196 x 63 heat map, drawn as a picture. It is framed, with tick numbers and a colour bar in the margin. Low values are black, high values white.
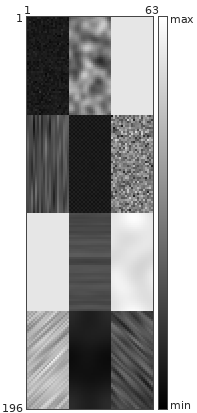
It is made of 4 by 3 panels. Panel 1,1: very low, fine-grained, faint in contrast. Panel 1,2: middling, blotchy, strong in contrast. Panel 1,3: very high, flat. Panel 2,1: low, streaked downward. Panel 2,2: very low, checkered, faint in contrast. Panel 2,3: middling, fine-grained, strong in contrast. Panel 3,1: very high, flat. Panel 3,2: low, streaked across, faint in contrast. Panel 3,3: very high, smooth, faint in contrast. Panel 4,1: high, slanting up to the right. Panel 4,2: very low, smooth, faint in contrast. Panel 4,3: low, slanting down to the right.
